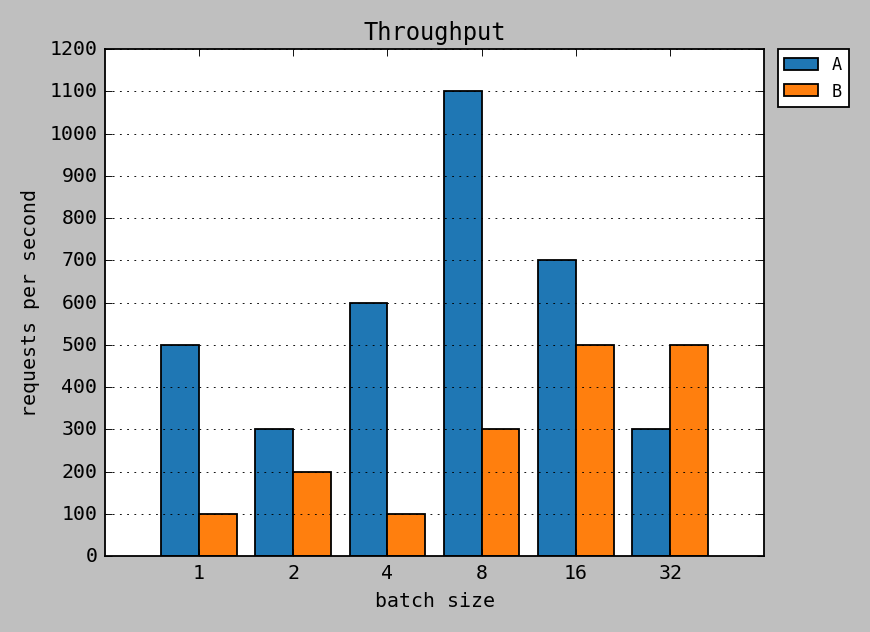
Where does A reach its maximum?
8
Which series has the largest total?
A
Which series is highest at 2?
A
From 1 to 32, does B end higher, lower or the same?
higher
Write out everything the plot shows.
Title: Throughput
x-axis: batch size, ticks 1 2 4 8 16 32
y-axis: requests per second, ticks 0 100 200 300 400 500 600 700 800 900 1000 1100 1200
Legend: A, B
Values:
A: 500 300 600 1100 700 300
B: 100 200 100 300 500 500
